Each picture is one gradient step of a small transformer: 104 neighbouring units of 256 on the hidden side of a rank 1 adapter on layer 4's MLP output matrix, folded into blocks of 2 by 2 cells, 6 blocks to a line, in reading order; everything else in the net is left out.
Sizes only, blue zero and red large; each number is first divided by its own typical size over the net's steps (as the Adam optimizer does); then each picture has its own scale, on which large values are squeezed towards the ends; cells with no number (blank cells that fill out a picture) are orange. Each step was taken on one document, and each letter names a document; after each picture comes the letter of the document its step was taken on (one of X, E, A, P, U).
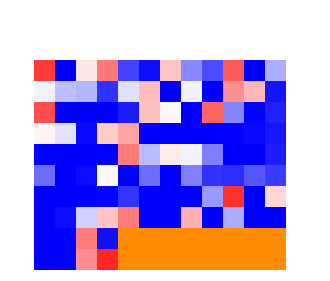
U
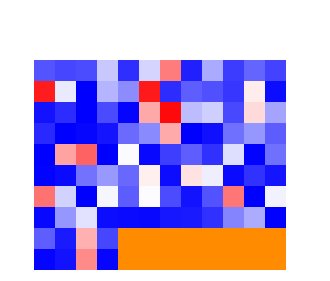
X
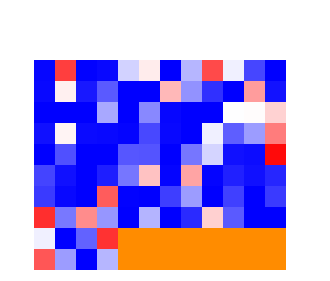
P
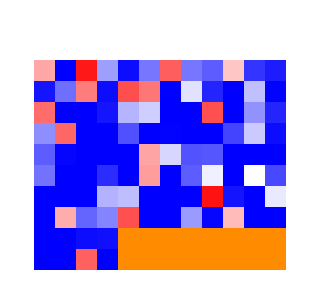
U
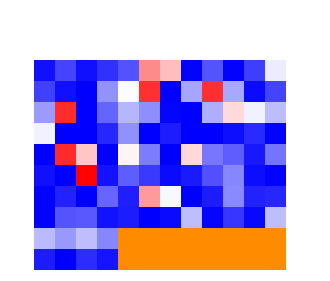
X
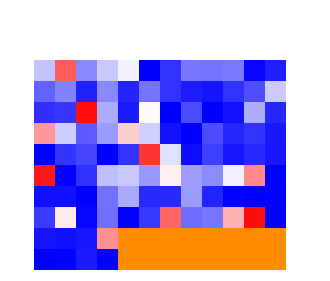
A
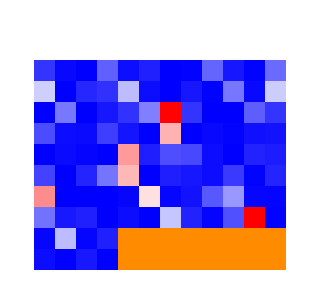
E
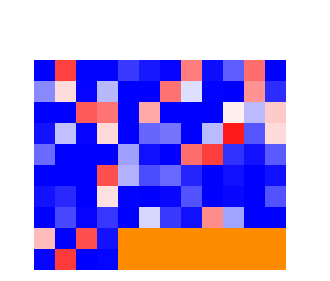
P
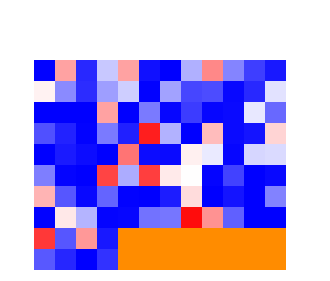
P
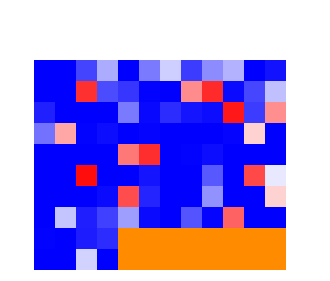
U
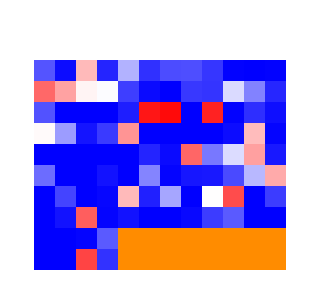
U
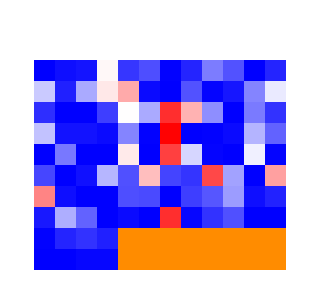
E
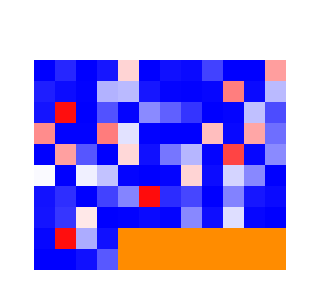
A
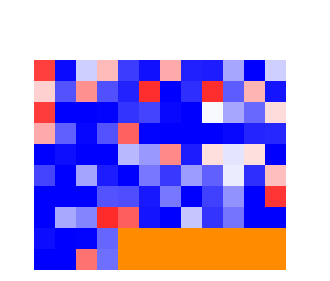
U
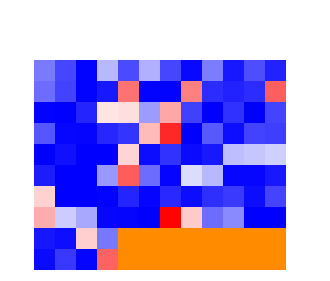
E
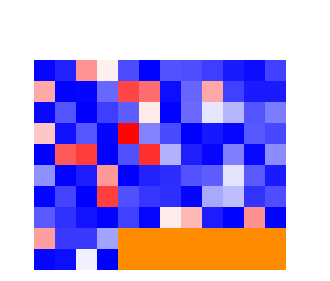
X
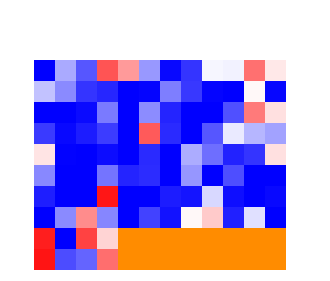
P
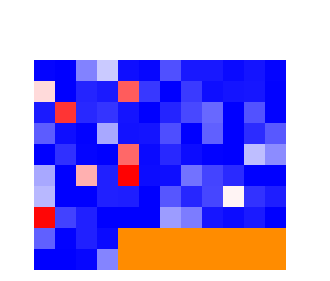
E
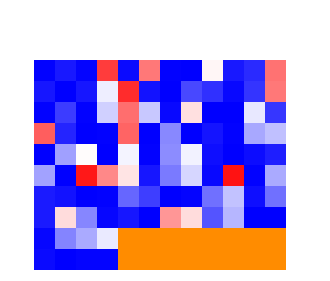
E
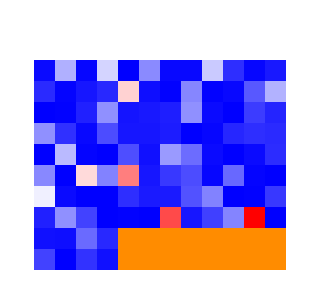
E
